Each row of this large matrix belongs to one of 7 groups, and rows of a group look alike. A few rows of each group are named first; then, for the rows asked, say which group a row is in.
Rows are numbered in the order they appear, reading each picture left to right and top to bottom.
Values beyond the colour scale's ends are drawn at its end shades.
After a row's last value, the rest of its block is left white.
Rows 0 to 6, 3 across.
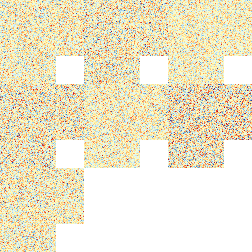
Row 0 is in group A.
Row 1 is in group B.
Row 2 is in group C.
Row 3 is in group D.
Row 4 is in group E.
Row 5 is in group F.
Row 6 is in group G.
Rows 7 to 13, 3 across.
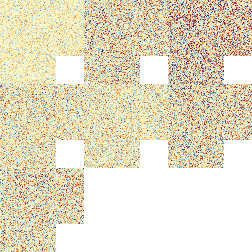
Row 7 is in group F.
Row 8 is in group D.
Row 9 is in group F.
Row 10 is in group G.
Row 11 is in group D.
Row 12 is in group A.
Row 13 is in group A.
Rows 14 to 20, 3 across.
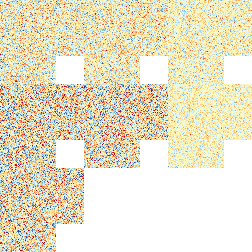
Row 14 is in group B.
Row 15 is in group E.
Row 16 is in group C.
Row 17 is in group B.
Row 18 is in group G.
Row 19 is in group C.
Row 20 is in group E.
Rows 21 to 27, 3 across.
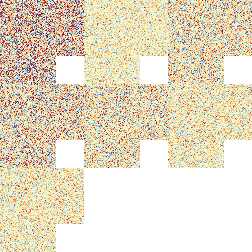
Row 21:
G
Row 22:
B
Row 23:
G
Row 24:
G
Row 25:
G
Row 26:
E
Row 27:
F
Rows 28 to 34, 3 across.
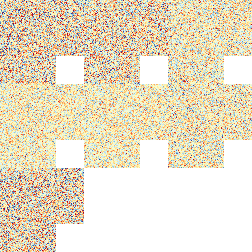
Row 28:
D
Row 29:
E
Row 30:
B
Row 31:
E
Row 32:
F
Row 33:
C
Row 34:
D
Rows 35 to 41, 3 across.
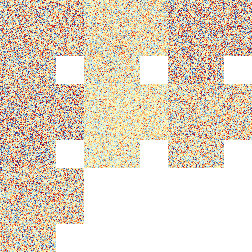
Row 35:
A
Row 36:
E
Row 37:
G
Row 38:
B
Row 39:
F
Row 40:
F
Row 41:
G
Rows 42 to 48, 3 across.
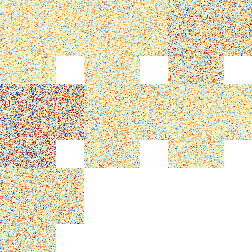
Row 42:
E
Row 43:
A
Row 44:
D
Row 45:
G
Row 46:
B
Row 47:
B
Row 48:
B
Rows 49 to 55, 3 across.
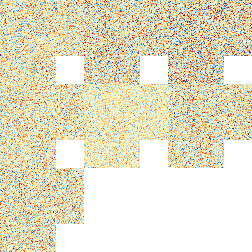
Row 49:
G
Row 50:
C
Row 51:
B
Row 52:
D
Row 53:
C
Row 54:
A
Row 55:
C
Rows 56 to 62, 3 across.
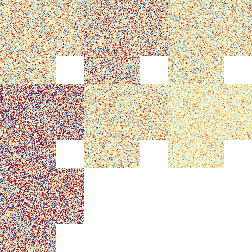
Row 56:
E
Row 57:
B
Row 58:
E
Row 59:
B
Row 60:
F
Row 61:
F
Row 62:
A
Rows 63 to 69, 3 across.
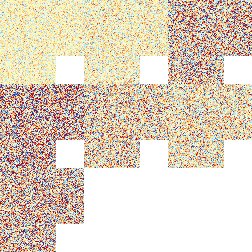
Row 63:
A
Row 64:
D
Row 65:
A
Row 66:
G
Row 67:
D
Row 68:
C
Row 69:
C
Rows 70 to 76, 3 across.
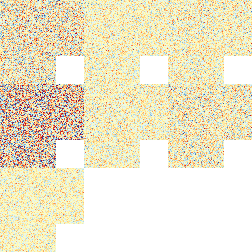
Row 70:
A
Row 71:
C
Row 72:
G
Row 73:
A
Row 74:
B
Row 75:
G
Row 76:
D
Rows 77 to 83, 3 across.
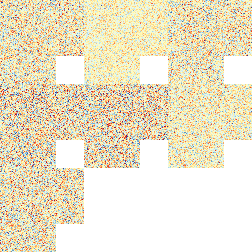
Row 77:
F
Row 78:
F
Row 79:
A
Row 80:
G
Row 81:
A
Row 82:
B
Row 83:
E
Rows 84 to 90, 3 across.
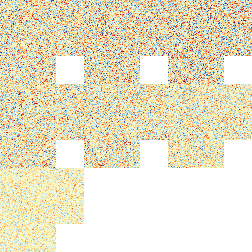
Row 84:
D
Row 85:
C
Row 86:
B
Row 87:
D
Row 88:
B
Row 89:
C
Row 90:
F
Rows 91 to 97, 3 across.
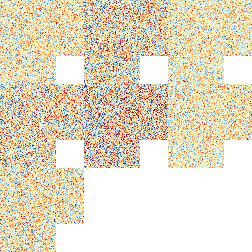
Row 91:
F
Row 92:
B
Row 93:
B
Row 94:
E
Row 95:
G
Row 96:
A
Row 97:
C
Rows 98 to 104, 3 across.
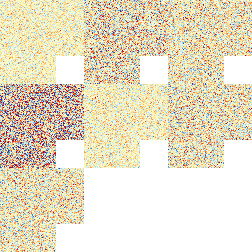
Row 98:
E
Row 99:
C
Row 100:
G
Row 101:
B
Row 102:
E
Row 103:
B
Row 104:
A
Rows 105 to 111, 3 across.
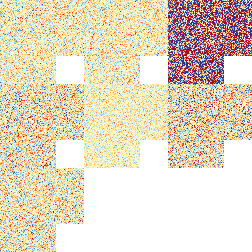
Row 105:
G
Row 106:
D
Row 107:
D
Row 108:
D
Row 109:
A
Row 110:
E
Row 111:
C
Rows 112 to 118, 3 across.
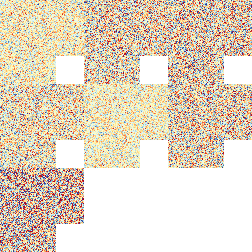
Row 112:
E
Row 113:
A
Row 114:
E
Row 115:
F
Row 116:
B
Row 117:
A
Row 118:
A
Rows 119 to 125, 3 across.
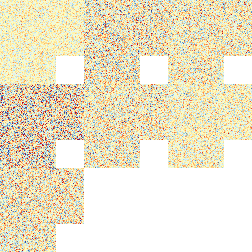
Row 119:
A
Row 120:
C
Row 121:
G
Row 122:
B
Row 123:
C
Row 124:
D
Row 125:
F
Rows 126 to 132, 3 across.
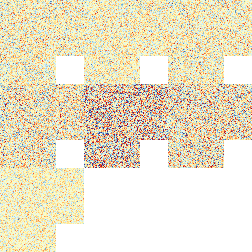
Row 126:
B
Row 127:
E
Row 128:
C
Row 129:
A
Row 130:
B
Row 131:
D
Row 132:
D
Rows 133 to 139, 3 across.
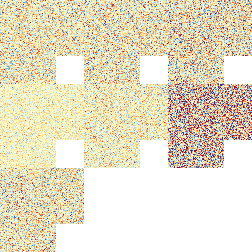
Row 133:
C
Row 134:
C
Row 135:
B
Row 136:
C
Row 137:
E
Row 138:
F
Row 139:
D
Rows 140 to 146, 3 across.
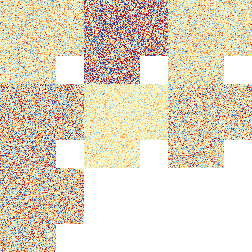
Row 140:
F
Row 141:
G
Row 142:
D
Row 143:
C
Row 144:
D
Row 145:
E
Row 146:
A
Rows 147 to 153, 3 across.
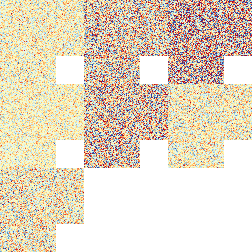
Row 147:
E
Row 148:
B
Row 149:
D
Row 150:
F
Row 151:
C
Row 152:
B
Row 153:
B
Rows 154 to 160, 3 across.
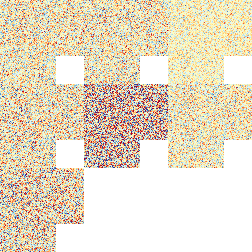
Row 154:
A
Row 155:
D
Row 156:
F
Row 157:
C
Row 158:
F
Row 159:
A
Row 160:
F
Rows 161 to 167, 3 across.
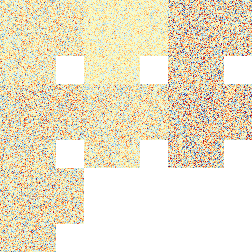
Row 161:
F
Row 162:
G
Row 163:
C
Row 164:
A
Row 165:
E
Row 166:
G
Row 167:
C
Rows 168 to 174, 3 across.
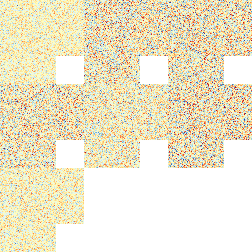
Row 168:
F
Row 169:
E
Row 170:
F
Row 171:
F
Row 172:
D
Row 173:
F
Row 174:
F
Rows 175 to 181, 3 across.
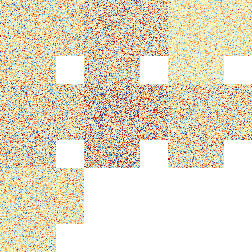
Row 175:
C
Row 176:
F
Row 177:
F
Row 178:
C
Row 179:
G
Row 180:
F
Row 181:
G
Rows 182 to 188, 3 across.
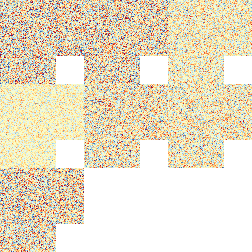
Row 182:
B
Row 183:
D
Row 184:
D
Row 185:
D
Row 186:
F
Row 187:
C
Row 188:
A
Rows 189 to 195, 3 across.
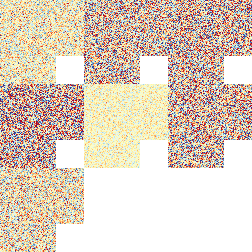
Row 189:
E
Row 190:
B
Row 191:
E
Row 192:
A
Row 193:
A
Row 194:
A
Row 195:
D
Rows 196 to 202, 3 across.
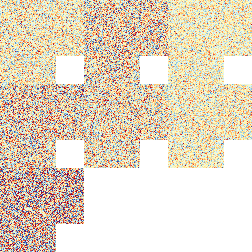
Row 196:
C
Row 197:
E
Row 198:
B
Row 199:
E
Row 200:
D
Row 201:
A
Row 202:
G
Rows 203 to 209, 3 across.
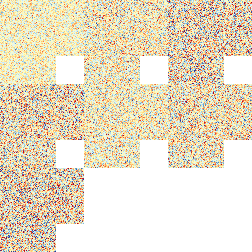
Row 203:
G
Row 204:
F
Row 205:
G
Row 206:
F
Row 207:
C
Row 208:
F
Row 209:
C
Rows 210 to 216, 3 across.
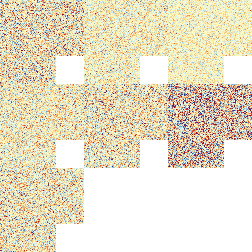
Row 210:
G
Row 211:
E
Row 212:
C
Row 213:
F
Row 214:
F
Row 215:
G
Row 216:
C
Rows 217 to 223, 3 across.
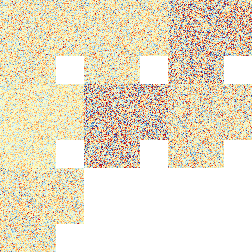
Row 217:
E
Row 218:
E
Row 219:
A
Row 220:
A
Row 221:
B
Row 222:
G
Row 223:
C
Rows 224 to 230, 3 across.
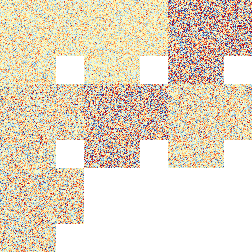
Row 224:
C
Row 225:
F
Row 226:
G
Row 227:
B
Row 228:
G
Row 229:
E
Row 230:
A
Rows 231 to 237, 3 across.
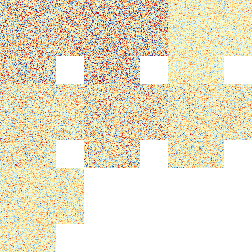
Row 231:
A
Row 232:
B
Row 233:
B
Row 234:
B
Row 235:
F
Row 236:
C
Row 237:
D
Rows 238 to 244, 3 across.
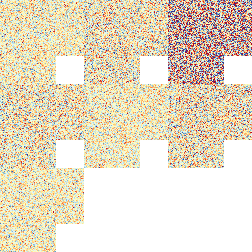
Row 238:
G
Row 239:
B
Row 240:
D
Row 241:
A
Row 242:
B
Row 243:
E
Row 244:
C
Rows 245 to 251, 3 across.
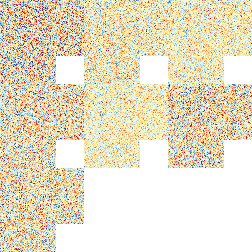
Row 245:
A
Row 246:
C
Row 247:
G
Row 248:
A
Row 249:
G
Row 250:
G
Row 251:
B
